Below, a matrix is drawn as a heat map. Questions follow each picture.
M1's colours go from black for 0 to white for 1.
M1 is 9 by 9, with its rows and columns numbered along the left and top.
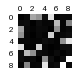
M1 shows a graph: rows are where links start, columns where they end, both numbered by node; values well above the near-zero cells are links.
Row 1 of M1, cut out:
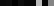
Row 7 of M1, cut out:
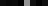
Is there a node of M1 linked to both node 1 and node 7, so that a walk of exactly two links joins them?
yes
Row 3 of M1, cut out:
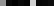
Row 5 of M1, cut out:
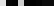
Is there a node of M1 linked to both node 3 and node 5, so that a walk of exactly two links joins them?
yes
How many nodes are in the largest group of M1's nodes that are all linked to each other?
3
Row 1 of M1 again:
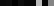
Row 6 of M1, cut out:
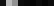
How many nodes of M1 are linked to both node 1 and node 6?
0
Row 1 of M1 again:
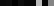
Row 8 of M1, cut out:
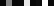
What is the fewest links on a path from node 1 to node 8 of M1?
1
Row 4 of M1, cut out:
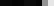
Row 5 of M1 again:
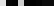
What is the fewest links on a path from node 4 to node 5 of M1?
6
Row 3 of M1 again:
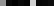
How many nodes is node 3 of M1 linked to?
2
